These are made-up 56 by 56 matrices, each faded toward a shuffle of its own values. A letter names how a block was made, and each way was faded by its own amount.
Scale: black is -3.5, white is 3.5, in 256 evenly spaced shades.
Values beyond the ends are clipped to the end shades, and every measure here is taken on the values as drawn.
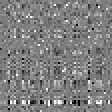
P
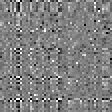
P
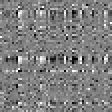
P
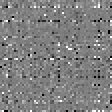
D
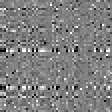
P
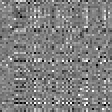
P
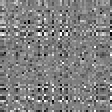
P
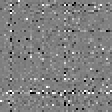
D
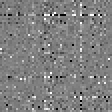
D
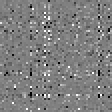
D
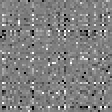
P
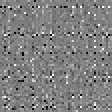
D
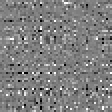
D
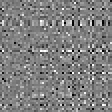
P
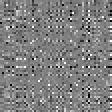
P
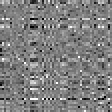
P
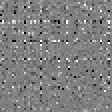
D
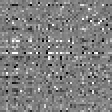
D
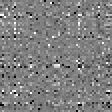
D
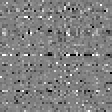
D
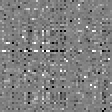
D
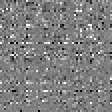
D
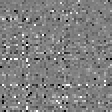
D
